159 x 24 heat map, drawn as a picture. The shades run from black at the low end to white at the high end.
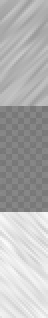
It is made of 3 by 1 panels. Panel 1,1: high, slanting up to the right, faint in contrast. Panel 2,1: middling, checkered, faint in contrast. Panel 3,1: very high, slanting down to the right, faint in contrast.
